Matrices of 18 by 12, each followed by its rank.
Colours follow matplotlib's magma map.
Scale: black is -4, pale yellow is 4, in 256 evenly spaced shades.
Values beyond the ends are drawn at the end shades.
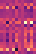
two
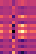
one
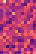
full rank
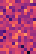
full rank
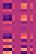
one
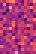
full rank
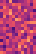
full rank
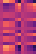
one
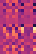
two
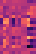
two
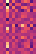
two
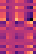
one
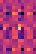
two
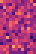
full rank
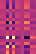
one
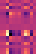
one
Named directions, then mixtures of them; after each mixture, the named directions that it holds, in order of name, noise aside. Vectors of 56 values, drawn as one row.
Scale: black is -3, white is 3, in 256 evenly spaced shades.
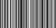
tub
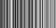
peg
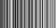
peg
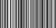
tub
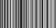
peg, tub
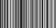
peg, tub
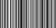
tub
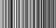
peg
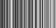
peg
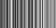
peg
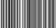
tub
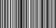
tub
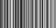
peg, tub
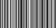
tub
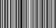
tub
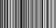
peg, tub
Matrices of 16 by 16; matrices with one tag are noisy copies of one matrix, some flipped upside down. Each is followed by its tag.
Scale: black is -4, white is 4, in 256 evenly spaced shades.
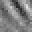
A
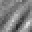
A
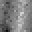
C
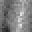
C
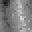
C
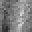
C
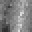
C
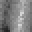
C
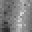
C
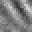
A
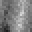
C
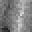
C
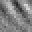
A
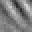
A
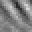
A
